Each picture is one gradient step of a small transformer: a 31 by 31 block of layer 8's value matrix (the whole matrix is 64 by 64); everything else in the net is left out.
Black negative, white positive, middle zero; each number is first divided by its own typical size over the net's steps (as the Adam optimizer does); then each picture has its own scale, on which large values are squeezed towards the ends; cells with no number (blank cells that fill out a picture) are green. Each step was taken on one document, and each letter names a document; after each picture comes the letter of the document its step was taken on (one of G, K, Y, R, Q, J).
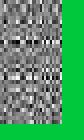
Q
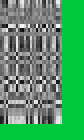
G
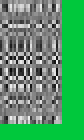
G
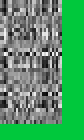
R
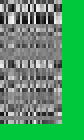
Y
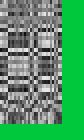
R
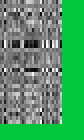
Q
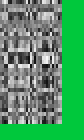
R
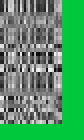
Y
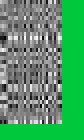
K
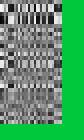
Y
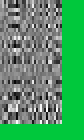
K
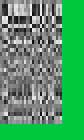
G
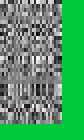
Y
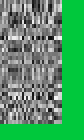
Y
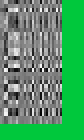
K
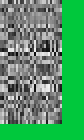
R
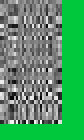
K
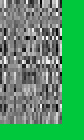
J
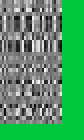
Q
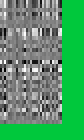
J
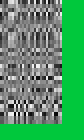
Y
